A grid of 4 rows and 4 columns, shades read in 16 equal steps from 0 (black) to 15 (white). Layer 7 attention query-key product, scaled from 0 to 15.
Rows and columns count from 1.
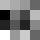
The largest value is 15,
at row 4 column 1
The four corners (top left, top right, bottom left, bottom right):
11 6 15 6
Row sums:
36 22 17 42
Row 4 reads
15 9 12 6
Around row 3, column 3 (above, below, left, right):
4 12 5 8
